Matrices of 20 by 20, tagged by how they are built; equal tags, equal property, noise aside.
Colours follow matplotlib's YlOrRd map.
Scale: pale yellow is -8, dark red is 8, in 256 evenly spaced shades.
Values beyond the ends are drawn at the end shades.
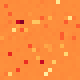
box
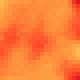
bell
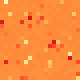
box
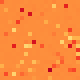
box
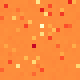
box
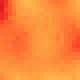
bell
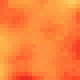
bell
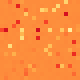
box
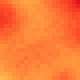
bell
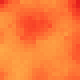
bell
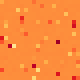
box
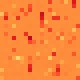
box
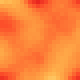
bell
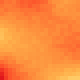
bell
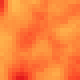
bell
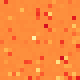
box
